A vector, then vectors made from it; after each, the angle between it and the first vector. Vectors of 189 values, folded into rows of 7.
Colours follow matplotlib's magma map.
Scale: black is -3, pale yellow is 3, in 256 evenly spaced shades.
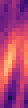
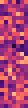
orthogonal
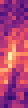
nearly parallel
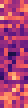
partly opposed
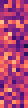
orthogonal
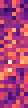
partly aligned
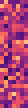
orthogonal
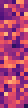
orthogonal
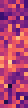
partly aligned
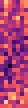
partly opposed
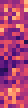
partly opposed
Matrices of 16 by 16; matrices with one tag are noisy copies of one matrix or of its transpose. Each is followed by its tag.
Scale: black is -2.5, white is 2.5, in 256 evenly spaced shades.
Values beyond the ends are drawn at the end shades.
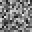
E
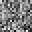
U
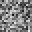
E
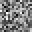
E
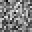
E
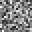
E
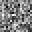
U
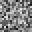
E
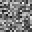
U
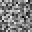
E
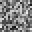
E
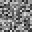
U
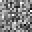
U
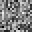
U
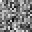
U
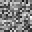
U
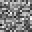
U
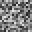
E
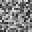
E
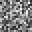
E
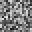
E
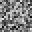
E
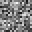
U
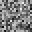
U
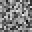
E
